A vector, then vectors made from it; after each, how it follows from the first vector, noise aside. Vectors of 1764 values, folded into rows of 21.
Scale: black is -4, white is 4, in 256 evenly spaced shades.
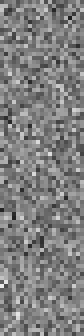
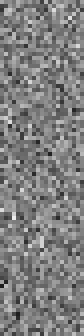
negated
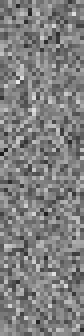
wrapped around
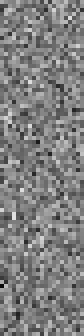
negated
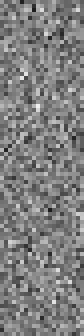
wrapped around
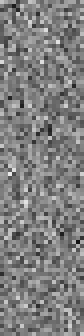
wrapped around
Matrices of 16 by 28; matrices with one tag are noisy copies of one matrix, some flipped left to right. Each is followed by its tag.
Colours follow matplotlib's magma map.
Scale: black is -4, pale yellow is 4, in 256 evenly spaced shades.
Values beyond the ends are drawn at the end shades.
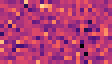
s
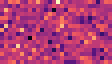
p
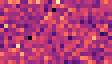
p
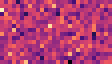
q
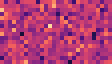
q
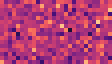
q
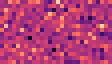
p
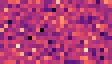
p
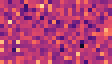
s
